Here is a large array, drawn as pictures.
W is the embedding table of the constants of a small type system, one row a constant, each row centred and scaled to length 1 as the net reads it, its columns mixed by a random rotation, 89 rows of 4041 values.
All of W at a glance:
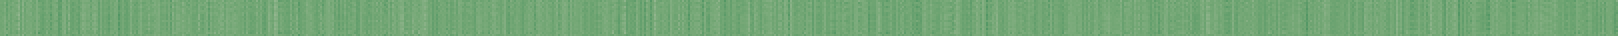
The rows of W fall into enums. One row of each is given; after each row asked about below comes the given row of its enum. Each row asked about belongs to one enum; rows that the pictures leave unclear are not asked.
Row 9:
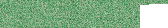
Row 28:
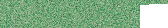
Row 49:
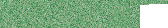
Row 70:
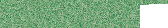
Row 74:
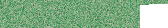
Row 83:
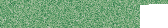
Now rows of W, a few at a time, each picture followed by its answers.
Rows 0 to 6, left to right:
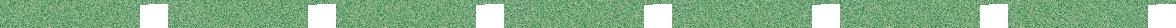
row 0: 83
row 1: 28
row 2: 83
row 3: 70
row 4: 70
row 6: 49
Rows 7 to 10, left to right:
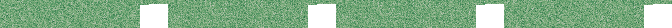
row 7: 70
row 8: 9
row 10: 49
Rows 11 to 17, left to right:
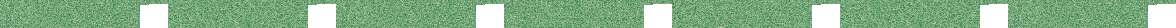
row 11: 28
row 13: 28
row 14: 9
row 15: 74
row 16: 70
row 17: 28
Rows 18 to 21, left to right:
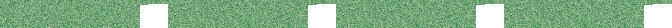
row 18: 83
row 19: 70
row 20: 70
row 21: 70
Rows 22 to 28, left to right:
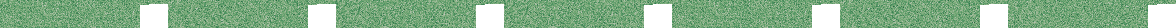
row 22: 9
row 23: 49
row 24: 74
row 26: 9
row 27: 49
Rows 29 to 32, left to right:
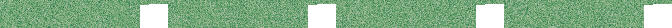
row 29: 49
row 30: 9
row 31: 28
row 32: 74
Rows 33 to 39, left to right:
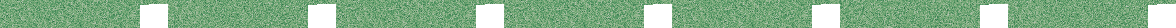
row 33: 70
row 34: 28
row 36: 70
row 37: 70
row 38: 74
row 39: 28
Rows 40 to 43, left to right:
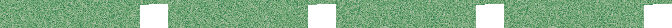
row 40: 70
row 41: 49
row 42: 74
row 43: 74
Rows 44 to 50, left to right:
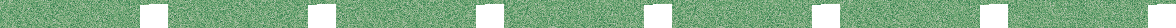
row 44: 49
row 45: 70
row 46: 70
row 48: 74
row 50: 9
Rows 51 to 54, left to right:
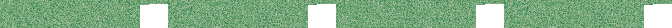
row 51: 49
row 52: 74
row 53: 9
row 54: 74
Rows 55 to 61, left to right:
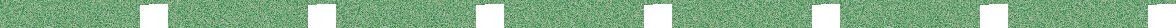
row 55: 74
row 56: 49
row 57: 74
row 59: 70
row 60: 74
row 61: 70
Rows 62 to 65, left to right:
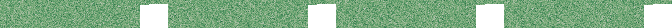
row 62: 28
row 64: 49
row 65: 49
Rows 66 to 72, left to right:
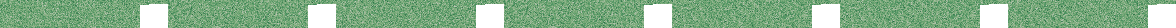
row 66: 9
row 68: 28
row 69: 74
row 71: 70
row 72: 49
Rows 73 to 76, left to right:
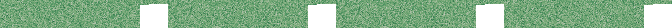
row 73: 70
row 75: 74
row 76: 49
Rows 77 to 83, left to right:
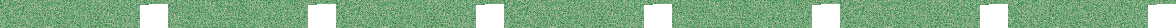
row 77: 74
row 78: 9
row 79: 74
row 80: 74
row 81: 9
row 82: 74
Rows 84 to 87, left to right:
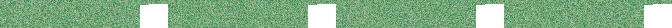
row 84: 83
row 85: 9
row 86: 28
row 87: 70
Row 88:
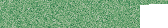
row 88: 49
